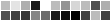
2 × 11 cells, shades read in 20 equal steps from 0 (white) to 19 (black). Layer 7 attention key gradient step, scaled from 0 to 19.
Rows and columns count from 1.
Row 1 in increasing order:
0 2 3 5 5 5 6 6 8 13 17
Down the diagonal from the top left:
5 14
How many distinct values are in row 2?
9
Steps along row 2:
up up down up up up up down down up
